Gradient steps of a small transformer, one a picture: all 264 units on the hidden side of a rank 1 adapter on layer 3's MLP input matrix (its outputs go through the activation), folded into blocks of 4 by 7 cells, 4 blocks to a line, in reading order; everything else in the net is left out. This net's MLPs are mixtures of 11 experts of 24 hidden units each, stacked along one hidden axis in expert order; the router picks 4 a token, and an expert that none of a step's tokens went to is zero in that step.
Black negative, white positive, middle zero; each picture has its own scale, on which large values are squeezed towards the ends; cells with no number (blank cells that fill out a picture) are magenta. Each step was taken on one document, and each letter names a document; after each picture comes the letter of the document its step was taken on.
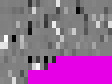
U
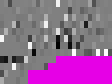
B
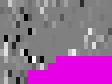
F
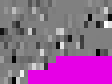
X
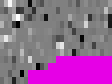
U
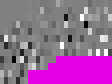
B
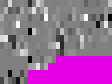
U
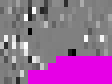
F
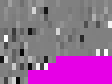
X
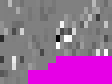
B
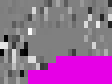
F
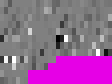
B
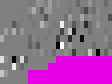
B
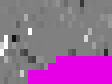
F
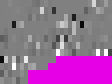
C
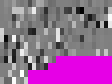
X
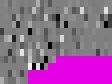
U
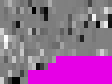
X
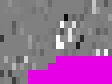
C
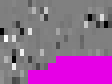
X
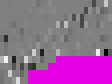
C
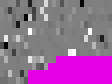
F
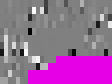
F
